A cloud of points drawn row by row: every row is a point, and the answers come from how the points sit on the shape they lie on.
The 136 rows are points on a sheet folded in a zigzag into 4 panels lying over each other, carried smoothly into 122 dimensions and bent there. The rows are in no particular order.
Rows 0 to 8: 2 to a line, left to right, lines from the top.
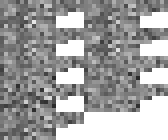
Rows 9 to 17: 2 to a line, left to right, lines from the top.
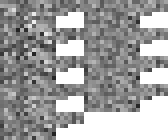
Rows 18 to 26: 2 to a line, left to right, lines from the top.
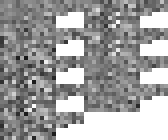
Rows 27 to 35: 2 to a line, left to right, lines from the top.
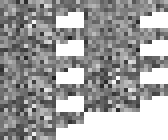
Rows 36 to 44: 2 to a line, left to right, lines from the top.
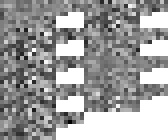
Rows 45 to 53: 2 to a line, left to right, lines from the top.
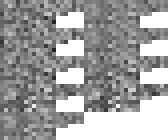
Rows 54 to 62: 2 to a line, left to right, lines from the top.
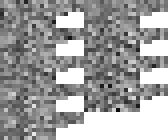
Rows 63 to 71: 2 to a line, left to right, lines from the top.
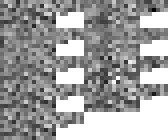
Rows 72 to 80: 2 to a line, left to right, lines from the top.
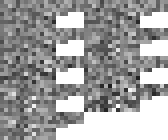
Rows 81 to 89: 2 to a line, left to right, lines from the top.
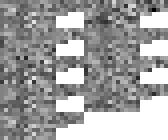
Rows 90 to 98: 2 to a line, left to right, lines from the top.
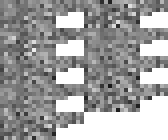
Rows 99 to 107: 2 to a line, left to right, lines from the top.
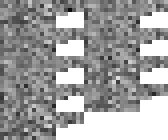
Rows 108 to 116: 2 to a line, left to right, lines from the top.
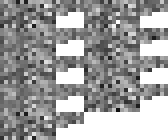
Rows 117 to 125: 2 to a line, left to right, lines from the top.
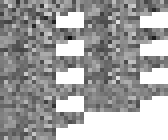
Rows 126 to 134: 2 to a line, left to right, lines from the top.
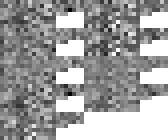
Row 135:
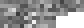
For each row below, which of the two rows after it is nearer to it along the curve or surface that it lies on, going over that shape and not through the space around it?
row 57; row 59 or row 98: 59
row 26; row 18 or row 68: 68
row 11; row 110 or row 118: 110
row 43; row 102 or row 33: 33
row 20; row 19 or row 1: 19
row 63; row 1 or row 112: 1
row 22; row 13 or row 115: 115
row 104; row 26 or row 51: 26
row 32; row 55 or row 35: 35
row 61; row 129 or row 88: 129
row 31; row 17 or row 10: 17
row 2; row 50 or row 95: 95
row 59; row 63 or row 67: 63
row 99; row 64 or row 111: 64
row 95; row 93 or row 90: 93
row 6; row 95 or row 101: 101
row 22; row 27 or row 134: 27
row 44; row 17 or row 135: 135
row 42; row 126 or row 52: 52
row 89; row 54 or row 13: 13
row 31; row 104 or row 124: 104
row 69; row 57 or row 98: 57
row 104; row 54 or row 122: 54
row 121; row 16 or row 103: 103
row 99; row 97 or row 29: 29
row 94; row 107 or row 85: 85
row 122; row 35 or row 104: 35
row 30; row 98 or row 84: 98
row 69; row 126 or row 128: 126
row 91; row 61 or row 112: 61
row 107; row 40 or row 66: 66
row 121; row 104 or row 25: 25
